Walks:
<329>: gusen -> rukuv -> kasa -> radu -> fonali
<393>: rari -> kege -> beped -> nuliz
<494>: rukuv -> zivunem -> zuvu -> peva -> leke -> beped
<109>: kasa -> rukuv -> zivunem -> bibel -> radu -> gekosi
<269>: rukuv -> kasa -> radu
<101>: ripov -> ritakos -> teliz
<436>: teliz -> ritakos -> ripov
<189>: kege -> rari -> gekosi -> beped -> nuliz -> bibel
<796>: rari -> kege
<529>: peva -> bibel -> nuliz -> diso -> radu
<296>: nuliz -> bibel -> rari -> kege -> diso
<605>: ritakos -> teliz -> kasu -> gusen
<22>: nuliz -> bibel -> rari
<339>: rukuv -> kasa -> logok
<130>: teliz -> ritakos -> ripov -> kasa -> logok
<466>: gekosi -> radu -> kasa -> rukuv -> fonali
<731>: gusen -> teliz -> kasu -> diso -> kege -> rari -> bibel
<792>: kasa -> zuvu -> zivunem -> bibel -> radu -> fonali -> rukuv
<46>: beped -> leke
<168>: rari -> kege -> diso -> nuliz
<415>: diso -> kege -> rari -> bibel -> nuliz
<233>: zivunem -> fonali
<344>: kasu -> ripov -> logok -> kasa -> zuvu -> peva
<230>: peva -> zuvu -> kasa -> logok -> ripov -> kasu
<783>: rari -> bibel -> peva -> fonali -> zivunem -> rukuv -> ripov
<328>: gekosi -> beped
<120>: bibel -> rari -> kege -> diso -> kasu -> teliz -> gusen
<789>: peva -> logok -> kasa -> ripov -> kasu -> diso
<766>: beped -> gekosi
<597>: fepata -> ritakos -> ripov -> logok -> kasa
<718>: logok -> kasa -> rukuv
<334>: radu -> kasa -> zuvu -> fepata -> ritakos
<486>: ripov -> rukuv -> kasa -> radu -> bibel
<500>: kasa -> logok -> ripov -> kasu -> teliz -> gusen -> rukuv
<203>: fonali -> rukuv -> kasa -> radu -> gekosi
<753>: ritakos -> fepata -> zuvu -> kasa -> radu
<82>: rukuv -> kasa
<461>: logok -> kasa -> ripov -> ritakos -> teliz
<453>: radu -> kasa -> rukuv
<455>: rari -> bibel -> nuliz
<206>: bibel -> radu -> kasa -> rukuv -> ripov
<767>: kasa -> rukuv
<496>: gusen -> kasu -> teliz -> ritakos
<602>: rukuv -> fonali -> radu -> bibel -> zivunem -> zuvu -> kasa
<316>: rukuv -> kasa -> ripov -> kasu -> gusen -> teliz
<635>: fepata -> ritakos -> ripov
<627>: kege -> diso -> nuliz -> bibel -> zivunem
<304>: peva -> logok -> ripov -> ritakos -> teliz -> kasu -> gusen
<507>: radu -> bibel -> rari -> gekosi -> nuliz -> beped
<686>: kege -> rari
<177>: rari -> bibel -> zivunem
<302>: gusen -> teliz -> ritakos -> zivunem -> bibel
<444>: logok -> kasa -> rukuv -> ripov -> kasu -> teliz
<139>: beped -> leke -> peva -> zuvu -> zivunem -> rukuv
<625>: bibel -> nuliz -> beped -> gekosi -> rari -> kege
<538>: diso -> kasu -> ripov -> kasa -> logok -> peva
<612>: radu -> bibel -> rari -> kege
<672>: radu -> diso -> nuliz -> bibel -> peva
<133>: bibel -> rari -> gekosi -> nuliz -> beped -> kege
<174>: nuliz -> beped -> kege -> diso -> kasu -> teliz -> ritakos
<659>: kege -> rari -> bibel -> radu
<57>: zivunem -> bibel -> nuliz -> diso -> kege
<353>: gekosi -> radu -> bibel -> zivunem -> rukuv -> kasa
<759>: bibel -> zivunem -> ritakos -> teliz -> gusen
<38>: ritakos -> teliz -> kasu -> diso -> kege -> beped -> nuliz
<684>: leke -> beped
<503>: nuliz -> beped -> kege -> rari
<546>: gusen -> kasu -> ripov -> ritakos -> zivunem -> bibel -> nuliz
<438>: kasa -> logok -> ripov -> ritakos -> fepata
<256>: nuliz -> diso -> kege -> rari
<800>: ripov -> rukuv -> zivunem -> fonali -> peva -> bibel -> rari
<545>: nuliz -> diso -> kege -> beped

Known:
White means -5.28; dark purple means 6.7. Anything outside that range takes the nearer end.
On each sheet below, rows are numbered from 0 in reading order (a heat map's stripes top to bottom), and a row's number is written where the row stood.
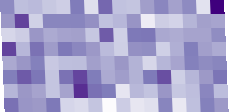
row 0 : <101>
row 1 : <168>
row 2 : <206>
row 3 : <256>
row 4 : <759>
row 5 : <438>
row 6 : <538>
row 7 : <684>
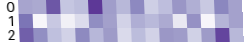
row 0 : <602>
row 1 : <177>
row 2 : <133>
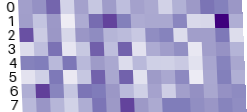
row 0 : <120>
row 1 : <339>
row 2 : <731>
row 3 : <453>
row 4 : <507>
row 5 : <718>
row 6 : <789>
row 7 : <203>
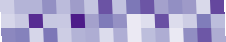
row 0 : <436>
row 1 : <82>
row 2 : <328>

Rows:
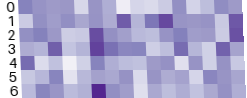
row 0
<494>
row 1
<635>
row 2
<174>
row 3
<597>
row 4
<302>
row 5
<500>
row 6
<344>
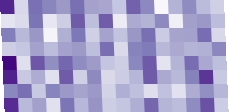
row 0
<22>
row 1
<767>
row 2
<486>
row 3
<783>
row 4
<686>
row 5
<796>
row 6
<38>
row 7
<612>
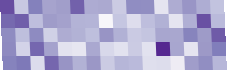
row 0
<800>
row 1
<545>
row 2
<316>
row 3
<46>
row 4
<393>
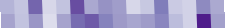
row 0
<353>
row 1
<130>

